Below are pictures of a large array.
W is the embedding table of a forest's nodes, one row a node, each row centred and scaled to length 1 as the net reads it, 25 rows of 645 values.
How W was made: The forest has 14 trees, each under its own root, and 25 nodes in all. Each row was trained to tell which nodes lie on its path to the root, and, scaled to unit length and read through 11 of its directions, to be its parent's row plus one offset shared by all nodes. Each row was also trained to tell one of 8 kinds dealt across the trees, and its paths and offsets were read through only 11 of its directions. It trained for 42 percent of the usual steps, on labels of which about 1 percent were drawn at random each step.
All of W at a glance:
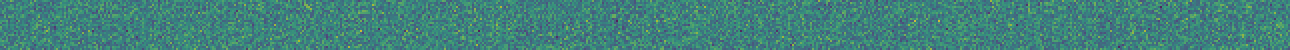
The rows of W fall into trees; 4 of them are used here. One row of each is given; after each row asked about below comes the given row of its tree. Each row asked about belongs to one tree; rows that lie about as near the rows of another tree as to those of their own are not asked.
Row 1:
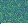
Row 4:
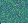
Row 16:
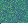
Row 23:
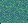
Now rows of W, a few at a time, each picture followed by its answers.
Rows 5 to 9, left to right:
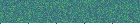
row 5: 1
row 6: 1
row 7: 4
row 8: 4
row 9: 16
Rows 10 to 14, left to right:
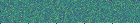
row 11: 16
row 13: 16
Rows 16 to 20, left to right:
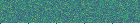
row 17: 23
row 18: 1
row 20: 16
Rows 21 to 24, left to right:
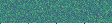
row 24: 23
